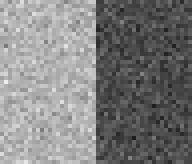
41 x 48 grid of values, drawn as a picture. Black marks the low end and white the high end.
It is made of 1 by 2 panels. Panel 1,1: high, fine-grained. Panel 1,2: low, fine-grained.
